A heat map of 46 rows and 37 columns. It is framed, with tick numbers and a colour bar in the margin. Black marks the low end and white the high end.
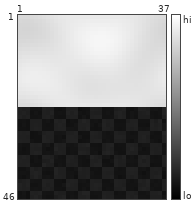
The table splits into 2 rows of 1 panel. Panel 1,1: very high, smooth, faint in contrast. Panel 2,1: very low, checkered, faint in contrast.
